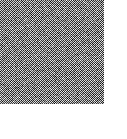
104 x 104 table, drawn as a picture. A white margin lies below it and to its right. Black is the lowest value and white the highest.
Histogram: two levels. Grain: checkered. Odd rows or columns: none. Average level on the scale: 50%.
